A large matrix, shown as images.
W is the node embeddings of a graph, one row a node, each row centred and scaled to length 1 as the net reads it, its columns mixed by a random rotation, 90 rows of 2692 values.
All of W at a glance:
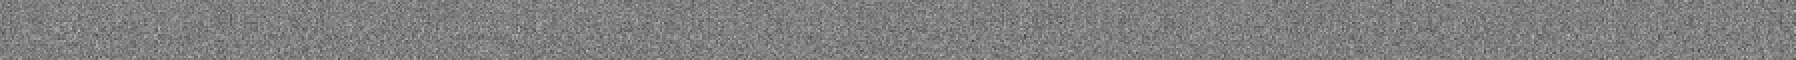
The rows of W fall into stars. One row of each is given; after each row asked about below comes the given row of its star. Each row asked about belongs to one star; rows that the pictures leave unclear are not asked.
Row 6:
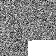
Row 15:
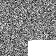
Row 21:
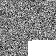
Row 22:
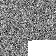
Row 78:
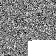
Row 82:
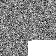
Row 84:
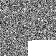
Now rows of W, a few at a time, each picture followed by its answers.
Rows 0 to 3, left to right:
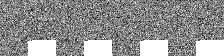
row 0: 84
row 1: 6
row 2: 82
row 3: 21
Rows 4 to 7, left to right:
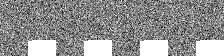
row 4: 15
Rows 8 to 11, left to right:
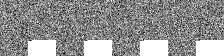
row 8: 22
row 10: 84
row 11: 84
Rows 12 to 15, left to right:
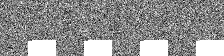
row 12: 21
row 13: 22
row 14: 78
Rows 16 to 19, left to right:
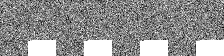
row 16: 82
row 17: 6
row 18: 21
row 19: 82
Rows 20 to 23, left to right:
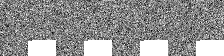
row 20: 78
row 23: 84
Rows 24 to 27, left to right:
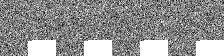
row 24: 6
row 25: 78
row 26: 6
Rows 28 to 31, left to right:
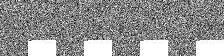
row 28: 6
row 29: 84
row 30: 22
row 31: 84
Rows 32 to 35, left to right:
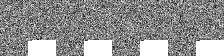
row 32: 84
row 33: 6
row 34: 21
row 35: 6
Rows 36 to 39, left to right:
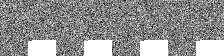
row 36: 22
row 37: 84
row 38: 21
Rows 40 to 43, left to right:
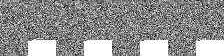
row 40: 82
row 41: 82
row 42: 21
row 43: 21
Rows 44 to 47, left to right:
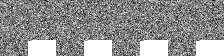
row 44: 82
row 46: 15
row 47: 82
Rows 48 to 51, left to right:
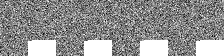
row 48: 21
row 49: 22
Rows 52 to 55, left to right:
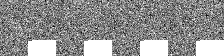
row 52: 78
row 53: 78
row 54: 78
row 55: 78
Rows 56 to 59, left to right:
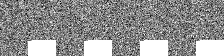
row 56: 6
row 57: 78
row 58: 78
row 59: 84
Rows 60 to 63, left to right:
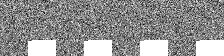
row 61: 22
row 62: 21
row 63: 6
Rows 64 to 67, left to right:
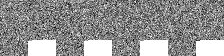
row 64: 22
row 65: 78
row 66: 15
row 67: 6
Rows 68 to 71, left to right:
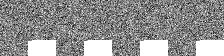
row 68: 15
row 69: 82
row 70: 21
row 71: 15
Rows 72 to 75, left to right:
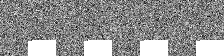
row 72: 84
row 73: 84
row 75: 21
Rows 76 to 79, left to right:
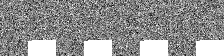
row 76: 6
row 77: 6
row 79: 6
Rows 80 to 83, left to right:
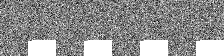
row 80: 21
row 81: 15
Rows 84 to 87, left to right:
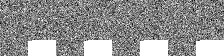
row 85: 84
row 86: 84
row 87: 6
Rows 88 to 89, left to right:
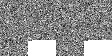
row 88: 84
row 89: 22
